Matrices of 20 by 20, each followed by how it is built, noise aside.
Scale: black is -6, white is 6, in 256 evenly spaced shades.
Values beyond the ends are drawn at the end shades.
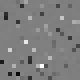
sparse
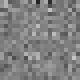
low rank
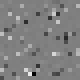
sparse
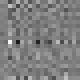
low rank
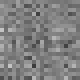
low rank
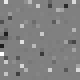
sparse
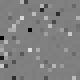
sparse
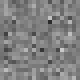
low rank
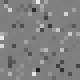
sparse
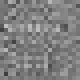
low rank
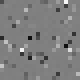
sparse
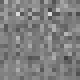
low rank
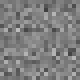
low rank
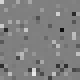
sparse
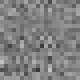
low rank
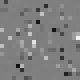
sparse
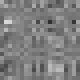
low rank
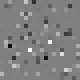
sparse
